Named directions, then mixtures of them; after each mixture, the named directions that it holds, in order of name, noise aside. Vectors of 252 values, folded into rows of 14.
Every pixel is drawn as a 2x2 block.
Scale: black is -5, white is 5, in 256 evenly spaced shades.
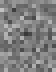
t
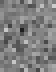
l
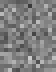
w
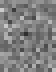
t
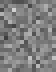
t, w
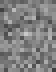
t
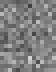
w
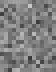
w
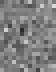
l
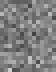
w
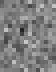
l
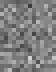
w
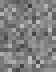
w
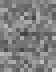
t, w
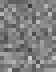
w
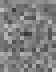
t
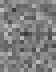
t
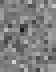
l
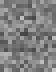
t, w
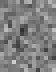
l, t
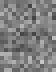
t, w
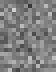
w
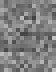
t, w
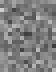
t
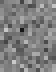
l
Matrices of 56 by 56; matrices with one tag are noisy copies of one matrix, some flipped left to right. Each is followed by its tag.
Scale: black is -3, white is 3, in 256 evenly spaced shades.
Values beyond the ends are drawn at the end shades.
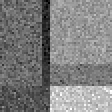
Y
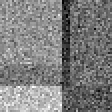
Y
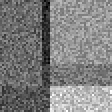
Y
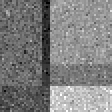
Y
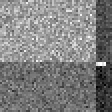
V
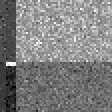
V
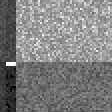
V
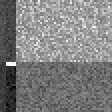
V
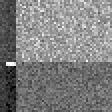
V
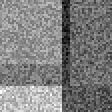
Y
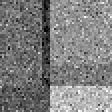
Y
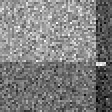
V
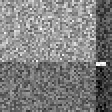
V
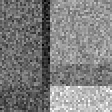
Y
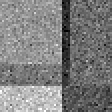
Y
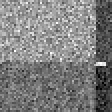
V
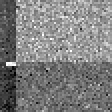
V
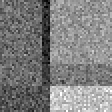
Y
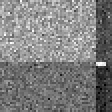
V
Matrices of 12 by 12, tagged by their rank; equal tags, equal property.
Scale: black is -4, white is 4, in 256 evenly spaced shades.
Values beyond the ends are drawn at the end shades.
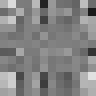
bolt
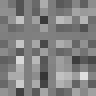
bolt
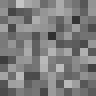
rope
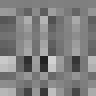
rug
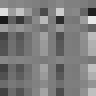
rug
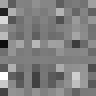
bolt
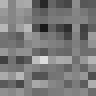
bolt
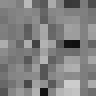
bolt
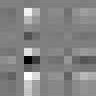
rug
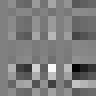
rug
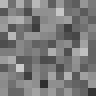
rope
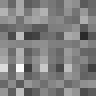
bolt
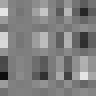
rug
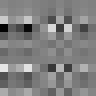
rug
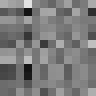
bolt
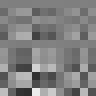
rug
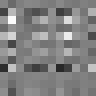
bolt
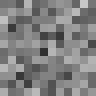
rope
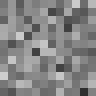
rope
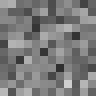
rope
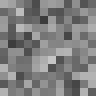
rope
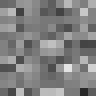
bolt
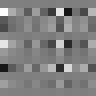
rug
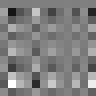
rug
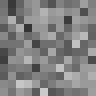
rope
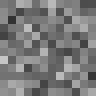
rope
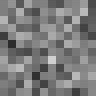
rope
